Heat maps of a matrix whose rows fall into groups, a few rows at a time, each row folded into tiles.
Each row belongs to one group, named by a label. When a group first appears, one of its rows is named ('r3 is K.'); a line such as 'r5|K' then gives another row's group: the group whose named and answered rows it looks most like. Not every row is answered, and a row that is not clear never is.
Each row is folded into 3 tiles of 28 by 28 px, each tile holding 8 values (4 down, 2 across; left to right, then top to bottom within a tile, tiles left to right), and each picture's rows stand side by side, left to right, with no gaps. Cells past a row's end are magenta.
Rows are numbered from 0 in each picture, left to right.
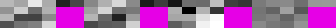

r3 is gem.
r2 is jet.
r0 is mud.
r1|mud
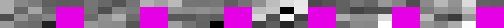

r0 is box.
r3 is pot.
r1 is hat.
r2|box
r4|jet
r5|mud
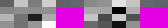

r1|pot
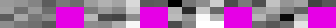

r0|box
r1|mud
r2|jet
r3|mud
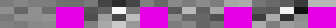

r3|gem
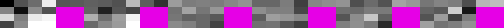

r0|jet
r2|box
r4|hat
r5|gem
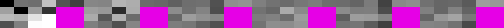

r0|jet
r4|hat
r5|hat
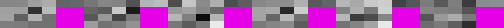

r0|pot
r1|gem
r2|mud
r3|pot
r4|mud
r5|hat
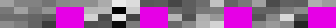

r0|box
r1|pot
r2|jet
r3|hat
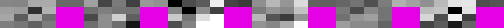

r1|hat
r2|jet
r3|mud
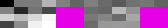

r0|jet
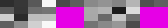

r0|jet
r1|pot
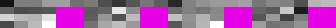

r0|jet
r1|gem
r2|jet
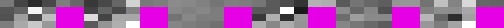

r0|gem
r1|jet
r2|box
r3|gem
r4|hat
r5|mud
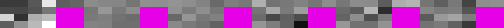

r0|jet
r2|box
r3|box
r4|gem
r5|hat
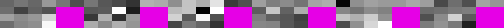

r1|gem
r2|pot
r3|box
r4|jet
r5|hat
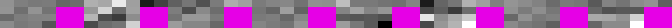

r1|mud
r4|box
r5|jet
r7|jet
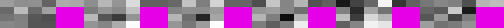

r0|box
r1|mud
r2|mud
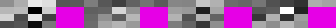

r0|pot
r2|pot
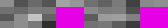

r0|hat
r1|hat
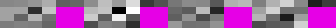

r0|pot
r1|pot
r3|mud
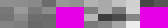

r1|mud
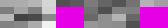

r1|hat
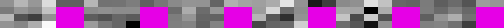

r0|mud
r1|box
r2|box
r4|pot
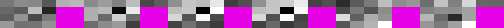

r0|gem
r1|pot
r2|pot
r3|pot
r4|jet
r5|mud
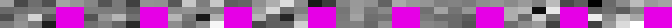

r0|hat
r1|hat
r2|mud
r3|mud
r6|pot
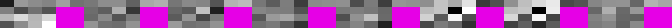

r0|jet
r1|gem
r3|hat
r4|hat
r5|pot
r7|box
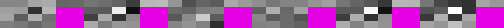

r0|pot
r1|gem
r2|hat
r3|box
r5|gem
